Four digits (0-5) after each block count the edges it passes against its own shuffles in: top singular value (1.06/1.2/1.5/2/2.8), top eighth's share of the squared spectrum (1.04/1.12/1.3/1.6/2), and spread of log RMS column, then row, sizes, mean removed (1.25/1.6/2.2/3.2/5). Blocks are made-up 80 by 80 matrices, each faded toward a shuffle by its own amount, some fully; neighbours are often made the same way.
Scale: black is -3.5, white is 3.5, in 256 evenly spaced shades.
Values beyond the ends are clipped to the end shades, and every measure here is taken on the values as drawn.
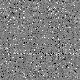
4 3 1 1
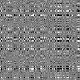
5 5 3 4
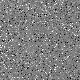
1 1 0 0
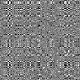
5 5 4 3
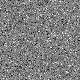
0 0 0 0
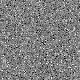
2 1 0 0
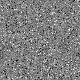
1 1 0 0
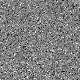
1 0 0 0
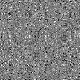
4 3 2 2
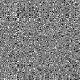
4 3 2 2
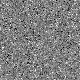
1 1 0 0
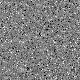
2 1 0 0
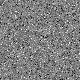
1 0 0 0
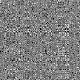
4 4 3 2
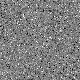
0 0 0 0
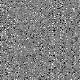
3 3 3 1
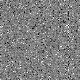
3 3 2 1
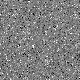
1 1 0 0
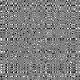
5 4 3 3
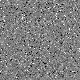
2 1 0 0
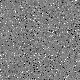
2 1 0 0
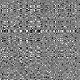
5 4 3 3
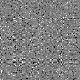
4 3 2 2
